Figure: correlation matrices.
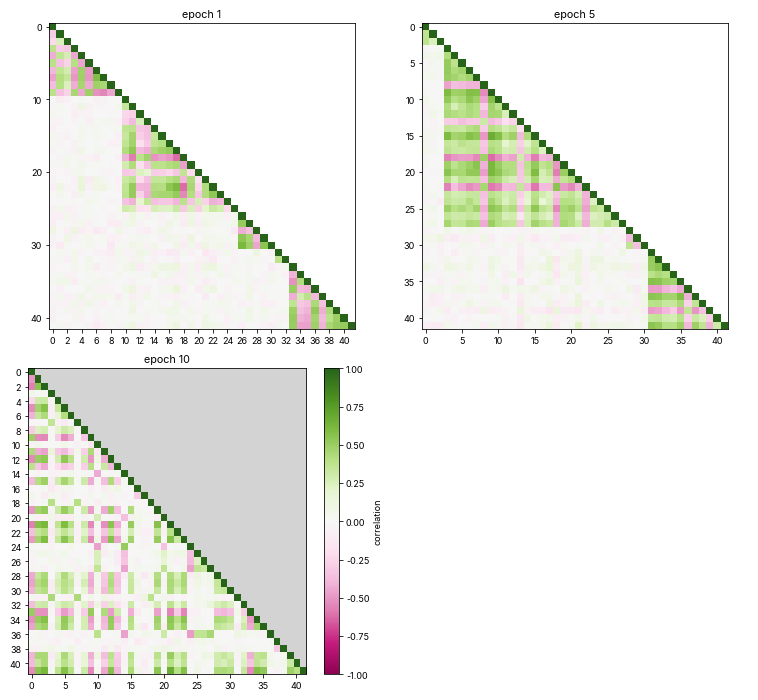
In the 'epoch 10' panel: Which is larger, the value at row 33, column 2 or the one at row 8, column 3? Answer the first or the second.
the second
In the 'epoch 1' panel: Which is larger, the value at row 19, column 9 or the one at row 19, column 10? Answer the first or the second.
the second
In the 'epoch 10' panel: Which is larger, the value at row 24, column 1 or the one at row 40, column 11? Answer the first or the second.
the first
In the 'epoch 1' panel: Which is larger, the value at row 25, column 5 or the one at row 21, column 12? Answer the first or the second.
the first
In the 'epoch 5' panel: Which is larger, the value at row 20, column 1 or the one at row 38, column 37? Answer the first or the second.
the second
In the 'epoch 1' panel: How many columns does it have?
42
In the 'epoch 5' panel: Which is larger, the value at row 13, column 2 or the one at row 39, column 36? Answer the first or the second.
the second
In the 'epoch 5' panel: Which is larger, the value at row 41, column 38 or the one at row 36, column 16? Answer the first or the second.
the first
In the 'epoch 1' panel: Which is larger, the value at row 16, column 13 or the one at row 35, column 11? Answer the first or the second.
the second
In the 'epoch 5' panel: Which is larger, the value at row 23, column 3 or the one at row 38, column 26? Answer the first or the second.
the first
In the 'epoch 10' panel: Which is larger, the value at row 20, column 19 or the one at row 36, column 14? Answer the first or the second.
the first
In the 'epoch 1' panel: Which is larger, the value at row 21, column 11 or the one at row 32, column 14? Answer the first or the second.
the first
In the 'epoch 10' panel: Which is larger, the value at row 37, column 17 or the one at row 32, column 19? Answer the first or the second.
the second
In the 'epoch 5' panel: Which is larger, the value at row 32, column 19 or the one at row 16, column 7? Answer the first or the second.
the second
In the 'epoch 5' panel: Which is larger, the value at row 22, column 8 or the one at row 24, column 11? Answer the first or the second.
the first
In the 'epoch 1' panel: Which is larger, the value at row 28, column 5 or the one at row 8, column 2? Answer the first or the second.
the second
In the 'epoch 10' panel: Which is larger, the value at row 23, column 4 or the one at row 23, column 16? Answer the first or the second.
the first
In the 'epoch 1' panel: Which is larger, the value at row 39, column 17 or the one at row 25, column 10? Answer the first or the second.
the second
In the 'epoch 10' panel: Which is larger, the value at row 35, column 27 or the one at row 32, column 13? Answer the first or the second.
the first
